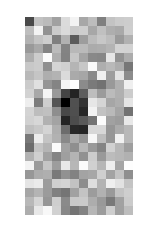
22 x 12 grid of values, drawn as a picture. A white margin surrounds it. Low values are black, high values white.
Stripes: none. Odd patch: lower, in the centre. Ninth with the lowest average: centre. Roughest part: centre. Slope: none.
